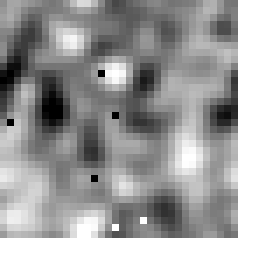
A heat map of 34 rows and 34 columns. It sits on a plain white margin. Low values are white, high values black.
The histogram is bell-shaped. No single row or column stands out from its neighbours. Six lone cells stand out: four far higher and two far lower than their neighbours.
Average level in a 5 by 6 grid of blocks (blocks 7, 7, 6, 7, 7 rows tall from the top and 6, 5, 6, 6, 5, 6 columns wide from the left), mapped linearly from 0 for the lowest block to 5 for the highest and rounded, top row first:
313332
432322
253414
123201
011332
